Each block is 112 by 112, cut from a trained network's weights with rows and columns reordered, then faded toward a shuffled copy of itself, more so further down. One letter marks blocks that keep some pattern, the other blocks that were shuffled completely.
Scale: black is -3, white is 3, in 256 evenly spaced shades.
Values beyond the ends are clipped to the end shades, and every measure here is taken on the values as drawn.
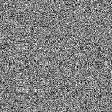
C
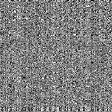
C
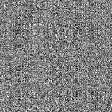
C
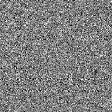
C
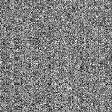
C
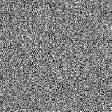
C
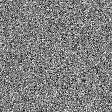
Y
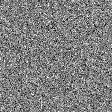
Y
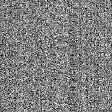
C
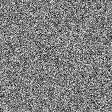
Y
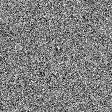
Y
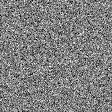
Y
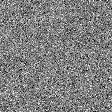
Y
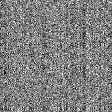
C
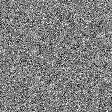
Y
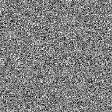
C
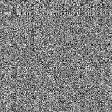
C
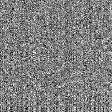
C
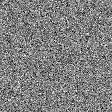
Y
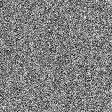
Y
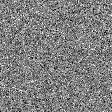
Y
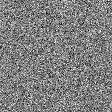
Y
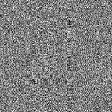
C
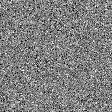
Y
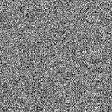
C
